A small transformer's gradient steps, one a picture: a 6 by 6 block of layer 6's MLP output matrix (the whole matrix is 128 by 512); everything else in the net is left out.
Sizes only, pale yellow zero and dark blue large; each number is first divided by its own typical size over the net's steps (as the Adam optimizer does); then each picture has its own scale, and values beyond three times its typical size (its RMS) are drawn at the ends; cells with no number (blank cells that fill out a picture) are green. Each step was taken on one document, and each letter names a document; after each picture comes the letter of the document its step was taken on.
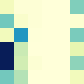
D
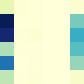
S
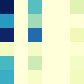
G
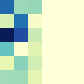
G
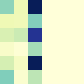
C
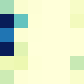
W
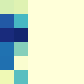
W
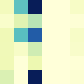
C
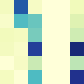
C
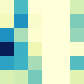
G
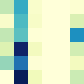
D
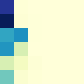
W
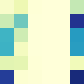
S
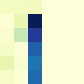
C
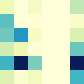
G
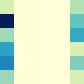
S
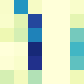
C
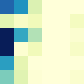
G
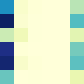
S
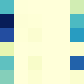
S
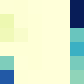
S
